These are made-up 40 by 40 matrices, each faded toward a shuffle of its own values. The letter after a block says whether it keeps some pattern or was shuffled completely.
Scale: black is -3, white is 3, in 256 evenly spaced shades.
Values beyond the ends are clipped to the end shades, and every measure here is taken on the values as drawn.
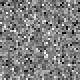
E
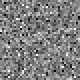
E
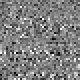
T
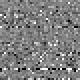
T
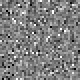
E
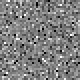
E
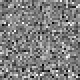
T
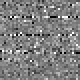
T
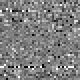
T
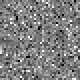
E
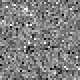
E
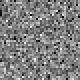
E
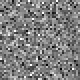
E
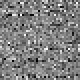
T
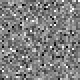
E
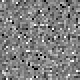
E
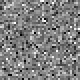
E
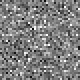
E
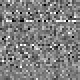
T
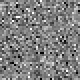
E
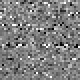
T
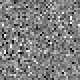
E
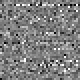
T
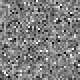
E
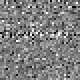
T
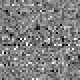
T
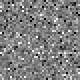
E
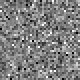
E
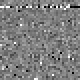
T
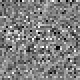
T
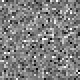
E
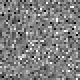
E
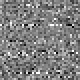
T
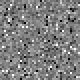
E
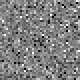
E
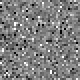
E
